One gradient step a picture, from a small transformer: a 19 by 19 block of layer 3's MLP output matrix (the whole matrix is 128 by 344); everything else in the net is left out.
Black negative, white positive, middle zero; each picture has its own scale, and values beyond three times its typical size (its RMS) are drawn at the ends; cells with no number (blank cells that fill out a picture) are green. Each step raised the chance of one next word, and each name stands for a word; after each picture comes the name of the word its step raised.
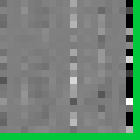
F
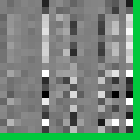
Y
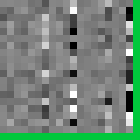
Y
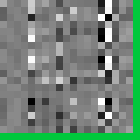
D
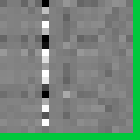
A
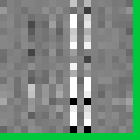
F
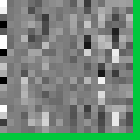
A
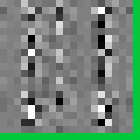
Y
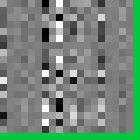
D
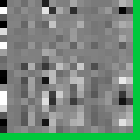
F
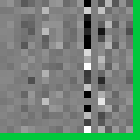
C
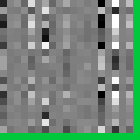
C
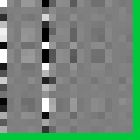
D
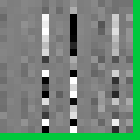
Y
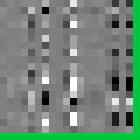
F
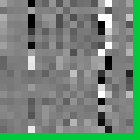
C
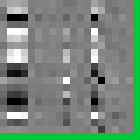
D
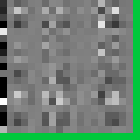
F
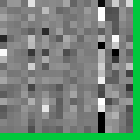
A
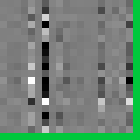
F
